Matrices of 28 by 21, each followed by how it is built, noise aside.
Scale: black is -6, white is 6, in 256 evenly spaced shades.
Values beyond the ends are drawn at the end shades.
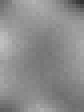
smooth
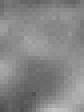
smooth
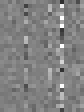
uneven columns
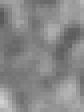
smooth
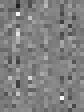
uneven columns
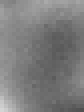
smooth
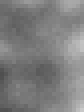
smooth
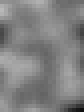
smooth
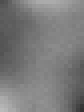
smooth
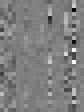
uneven columns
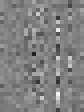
uneven columns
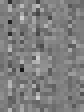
uneven columns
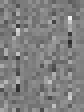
uneven columns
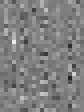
uneven columns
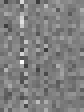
uneven columns
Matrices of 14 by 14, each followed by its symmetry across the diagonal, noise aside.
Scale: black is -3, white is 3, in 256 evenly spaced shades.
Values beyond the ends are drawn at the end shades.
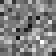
symmetric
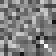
symmetric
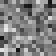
antisymmetric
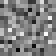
antisymmetric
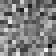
antisymmetric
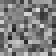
antisymmetric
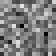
neither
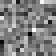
antisymmetric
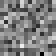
neither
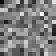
neither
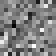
neither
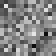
symmetric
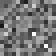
symmetric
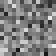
antisymmetric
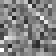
neither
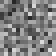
symmetric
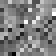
antisymmetric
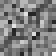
symmetric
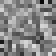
symmetric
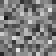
neither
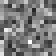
neither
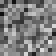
symmetric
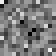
symmetric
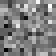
antisymmetric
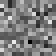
neither
